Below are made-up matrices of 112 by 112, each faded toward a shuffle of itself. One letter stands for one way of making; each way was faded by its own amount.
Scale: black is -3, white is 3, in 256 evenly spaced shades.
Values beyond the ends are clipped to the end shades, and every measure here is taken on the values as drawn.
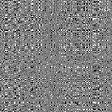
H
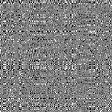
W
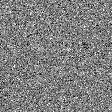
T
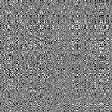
H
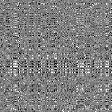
W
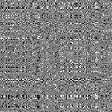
W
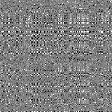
W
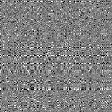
W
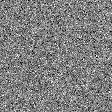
T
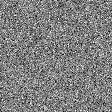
T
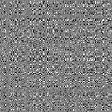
H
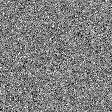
T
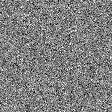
T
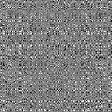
H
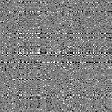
W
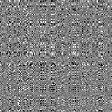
H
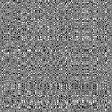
H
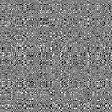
H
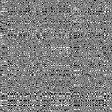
W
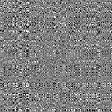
H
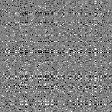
W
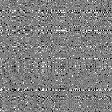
W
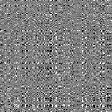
H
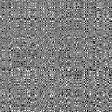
H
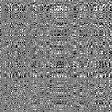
H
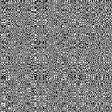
H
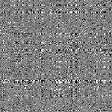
W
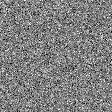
T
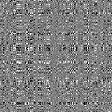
H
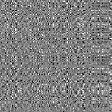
H
